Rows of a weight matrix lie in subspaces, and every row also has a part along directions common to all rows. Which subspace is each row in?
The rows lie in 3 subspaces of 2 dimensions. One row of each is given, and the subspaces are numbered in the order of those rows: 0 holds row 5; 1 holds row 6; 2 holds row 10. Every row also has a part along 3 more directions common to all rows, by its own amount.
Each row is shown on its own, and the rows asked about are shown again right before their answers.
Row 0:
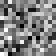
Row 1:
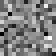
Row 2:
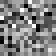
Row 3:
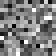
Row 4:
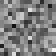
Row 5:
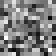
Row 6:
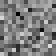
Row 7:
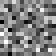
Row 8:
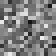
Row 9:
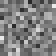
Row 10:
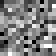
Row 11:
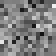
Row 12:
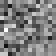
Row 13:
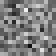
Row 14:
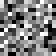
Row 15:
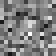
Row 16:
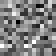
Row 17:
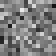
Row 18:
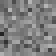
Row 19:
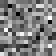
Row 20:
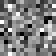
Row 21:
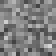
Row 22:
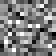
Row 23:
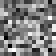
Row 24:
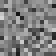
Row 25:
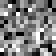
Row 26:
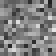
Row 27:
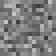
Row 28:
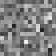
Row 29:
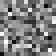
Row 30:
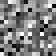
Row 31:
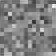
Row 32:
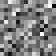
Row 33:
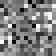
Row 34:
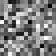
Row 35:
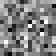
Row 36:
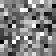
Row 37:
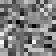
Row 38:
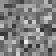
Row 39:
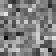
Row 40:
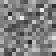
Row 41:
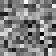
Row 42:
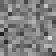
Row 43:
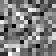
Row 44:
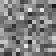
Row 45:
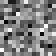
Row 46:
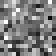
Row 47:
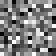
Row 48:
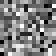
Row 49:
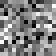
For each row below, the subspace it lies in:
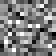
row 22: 2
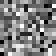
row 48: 1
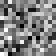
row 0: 1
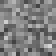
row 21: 0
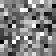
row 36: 1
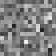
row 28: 1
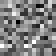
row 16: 0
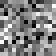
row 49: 1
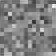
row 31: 2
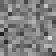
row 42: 2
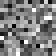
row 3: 1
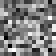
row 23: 0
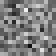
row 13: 0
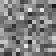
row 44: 2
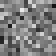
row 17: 1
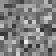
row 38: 1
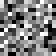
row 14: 2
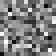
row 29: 2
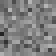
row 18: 2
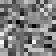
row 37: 1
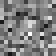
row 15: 0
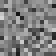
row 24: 1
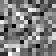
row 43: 1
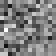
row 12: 1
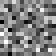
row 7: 2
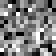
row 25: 0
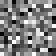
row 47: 2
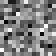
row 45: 0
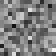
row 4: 2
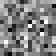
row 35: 2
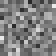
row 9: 1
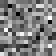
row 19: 1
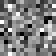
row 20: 2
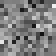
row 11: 1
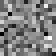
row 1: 2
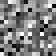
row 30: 0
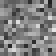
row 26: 0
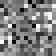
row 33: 1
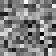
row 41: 0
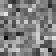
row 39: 0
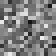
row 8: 0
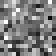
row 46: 0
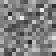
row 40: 2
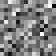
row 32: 0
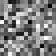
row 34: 0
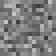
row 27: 0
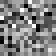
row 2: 1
